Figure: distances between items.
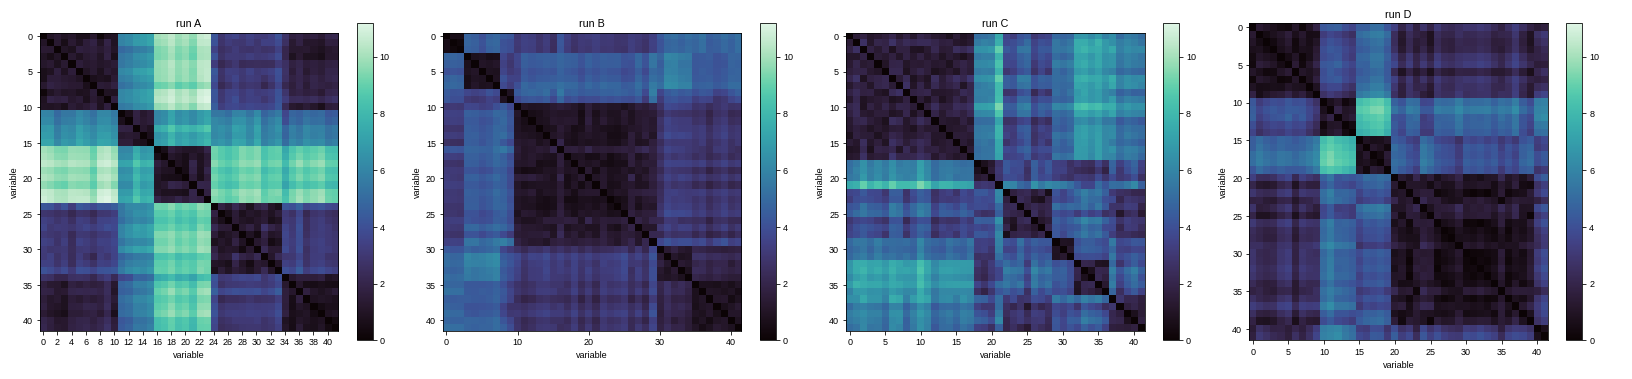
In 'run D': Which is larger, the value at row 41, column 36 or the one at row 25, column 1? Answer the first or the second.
the first
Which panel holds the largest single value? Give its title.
run A
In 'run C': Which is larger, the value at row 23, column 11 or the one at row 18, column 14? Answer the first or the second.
the second
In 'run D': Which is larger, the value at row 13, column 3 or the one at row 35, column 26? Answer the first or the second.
the first
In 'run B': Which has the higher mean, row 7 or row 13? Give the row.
7
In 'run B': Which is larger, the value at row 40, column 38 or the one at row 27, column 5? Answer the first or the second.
the second
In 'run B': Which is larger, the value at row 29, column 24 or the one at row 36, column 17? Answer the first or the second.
the second
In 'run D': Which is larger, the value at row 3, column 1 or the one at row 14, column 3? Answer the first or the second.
the second
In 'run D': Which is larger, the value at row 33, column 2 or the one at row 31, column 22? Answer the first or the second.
the first
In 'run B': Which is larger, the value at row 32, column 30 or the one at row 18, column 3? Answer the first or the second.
the second
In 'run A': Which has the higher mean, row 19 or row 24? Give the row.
19
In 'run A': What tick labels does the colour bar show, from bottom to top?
0, 2, 4, 6, 8, 10
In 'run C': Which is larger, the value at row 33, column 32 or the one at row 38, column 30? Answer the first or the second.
the second
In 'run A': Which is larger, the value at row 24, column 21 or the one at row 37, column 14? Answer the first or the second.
the first
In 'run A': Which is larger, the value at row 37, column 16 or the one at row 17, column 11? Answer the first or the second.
the first
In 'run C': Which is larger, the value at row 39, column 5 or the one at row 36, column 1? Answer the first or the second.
the second
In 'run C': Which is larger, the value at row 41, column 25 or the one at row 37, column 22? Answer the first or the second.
the second
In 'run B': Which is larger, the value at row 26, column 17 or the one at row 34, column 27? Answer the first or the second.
the second
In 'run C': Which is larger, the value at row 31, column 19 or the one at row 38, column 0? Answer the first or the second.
the second
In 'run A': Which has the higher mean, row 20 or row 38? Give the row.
20
